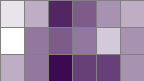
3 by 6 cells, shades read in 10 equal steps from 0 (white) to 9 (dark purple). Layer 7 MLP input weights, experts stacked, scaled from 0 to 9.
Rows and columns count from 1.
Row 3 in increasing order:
3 4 5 7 7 9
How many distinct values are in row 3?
5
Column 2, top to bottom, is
3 5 5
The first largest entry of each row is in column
3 3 3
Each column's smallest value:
0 3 6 5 2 3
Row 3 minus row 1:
2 2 1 1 3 1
